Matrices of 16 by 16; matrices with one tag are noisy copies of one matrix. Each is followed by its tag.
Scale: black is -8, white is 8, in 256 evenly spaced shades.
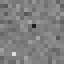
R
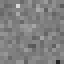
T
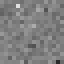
T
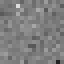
T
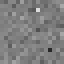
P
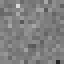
T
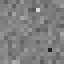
P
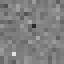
R
